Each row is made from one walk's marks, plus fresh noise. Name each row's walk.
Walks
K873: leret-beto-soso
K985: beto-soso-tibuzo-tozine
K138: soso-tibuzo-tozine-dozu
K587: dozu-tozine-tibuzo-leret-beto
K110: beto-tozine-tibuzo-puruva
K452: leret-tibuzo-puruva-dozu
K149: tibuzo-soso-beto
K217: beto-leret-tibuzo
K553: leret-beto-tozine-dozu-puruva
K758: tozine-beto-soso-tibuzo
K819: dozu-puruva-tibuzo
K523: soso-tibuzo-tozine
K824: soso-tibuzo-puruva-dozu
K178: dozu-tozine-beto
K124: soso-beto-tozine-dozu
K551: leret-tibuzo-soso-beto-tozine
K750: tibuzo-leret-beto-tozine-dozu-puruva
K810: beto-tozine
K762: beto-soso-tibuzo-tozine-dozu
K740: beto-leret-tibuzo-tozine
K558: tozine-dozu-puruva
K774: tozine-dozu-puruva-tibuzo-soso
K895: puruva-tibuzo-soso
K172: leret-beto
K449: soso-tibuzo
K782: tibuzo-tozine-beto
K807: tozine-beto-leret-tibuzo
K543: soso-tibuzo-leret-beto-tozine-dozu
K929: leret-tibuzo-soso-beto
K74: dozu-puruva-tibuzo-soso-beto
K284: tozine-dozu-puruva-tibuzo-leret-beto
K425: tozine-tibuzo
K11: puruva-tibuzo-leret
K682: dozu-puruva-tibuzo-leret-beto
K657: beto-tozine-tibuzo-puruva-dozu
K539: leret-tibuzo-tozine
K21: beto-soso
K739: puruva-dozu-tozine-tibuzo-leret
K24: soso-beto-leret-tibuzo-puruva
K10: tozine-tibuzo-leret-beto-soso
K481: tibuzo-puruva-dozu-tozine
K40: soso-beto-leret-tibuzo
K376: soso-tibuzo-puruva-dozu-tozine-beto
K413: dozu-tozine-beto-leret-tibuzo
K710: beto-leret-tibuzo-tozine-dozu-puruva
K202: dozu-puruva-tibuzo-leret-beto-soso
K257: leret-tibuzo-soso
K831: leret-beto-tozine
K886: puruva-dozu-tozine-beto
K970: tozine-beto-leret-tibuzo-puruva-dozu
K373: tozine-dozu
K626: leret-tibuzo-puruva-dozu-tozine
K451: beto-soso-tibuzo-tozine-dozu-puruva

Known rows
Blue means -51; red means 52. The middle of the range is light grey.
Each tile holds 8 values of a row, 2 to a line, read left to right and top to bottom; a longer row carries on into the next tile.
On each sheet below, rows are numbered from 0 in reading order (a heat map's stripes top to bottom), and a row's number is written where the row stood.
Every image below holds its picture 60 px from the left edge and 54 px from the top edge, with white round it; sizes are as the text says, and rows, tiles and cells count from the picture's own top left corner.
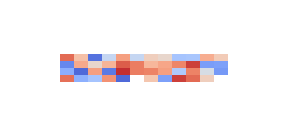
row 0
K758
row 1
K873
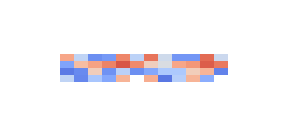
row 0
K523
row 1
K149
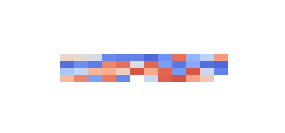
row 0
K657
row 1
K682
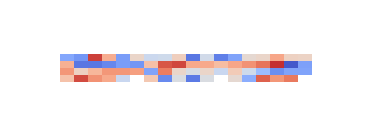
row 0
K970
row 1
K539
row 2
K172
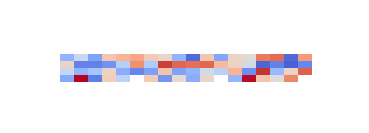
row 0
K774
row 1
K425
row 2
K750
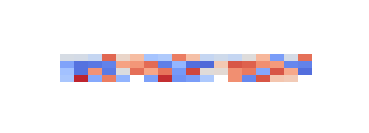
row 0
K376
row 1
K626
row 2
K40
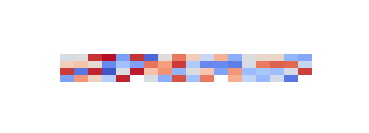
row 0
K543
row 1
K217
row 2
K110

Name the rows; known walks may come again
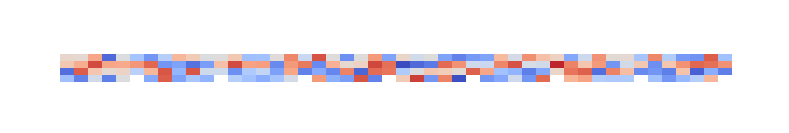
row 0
K539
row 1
K626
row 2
K257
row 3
K758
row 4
K657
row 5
K373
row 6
K11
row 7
K523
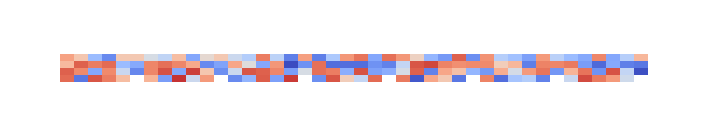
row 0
K873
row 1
K40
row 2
K710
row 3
K284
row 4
K21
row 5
K929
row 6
K682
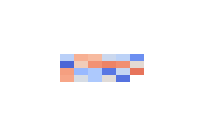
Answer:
K110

